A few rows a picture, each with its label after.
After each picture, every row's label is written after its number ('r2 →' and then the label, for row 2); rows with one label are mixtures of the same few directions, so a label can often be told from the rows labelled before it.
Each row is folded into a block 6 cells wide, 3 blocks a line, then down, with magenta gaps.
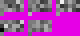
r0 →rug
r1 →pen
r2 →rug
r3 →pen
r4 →rug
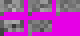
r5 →pen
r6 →pen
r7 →pen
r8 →pen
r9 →pen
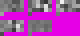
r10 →pen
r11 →rug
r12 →rug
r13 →rug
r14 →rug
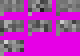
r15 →rug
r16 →pen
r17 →pen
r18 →pen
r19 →rug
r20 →rug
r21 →rug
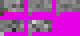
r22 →pen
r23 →rug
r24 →rug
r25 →pen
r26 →rug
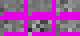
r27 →pen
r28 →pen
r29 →pen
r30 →rug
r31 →pen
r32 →pen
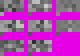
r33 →pen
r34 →rug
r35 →rug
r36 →rug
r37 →rug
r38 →pen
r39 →rug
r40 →rug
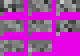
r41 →pen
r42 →rug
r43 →rug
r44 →rug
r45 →rug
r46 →pen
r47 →rug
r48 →pen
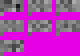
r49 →rug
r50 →rug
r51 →rug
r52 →rug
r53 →pen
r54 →rug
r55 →pen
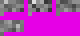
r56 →rug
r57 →rug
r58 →rug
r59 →rug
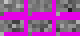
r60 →rug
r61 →rug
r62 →pen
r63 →pen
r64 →pen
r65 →pen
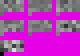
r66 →rug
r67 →pen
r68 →pen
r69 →pen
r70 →rug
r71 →rug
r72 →pen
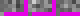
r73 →rug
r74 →rug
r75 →rug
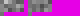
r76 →rug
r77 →pen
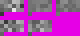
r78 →pen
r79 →pen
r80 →pen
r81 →rug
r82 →pen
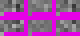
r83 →rug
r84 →rug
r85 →rug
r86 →pen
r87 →rug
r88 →rug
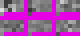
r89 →pen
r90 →pen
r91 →rug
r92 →pen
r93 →rug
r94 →pen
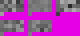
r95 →rug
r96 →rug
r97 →pen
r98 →rug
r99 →pen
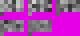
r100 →rug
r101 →rug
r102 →pen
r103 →rug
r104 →pen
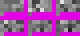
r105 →pen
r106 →pen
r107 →rug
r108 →rug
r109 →pen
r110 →pen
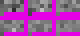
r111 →pen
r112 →pen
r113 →rug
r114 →pen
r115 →rug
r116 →pen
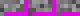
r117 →pen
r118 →pen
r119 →rug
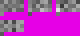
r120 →rug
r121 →pen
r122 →pen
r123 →rug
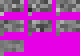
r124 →pen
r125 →pen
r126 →pen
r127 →rug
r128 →pen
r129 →rug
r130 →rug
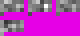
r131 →rug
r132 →rug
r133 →rug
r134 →pen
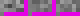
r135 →rug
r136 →pen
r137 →rug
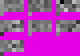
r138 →pen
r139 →rug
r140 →rug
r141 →pen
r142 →pen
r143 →pen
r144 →pen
